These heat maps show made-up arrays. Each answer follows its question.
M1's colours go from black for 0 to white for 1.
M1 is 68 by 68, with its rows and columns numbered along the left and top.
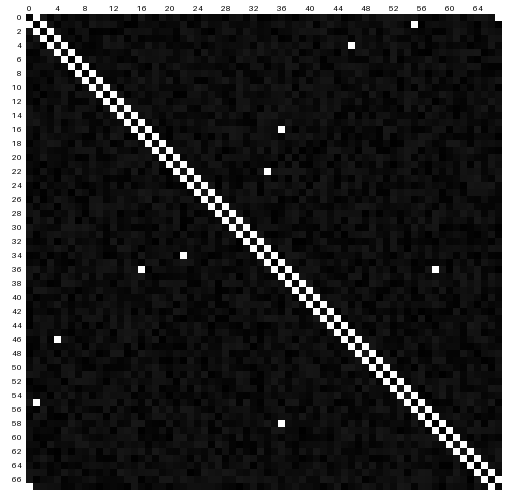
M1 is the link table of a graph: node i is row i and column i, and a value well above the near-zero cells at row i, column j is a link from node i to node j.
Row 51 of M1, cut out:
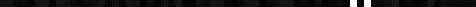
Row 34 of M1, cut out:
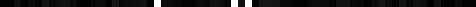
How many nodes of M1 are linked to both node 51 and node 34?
0
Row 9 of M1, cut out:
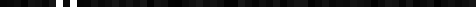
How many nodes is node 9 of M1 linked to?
2
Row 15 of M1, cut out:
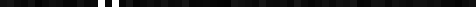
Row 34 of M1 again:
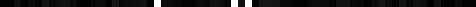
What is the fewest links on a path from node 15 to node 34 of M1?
4
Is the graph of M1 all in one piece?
yes
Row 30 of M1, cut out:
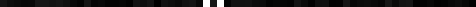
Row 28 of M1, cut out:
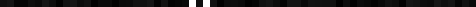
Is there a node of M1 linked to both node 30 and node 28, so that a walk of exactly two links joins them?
yes
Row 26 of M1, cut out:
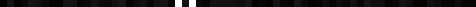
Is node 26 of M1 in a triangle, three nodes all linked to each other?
no
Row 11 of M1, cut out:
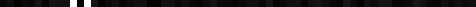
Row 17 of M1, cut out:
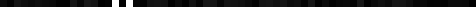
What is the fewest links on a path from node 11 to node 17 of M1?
6
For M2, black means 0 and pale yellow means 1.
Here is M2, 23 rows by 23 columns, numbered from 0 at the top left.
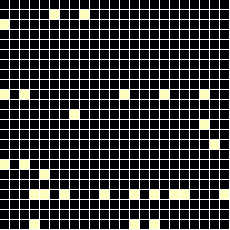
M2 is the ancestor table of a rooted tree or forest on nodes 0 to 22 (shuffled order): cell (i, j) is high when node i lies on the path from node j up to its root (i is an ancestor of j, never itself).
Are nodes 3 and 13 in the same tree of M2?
yes
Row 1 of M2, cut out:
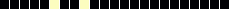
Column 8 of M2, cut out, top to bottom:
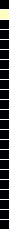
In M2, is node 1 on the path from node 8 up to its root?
yes
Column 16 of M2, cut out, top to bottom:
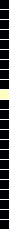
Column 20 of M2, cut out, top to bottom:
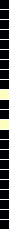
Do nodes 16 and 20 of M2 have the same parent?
no
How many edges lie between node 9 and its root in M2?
0
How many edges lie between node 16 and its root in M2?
1
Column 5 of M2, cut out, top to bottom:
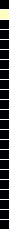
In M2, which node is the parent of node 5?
1
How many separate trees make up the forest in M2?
5
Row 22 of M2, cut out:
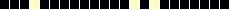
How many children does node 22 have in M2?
3
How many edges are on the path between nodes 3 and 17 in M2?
3
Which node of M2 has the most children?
19
